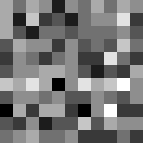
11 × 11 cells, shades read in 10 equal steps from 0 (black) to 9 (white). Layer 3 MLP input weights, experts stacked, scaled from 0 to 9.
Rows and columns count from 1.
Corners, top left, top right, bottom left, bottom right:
6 5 4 2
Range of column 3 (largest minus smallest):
7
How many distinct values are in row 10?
6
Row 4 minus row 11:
-1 1 -1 1 -2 0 1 2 1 3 2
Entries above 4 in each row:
7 5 2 5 3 6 10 5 5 5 3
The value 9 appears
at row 7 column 10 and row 9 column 9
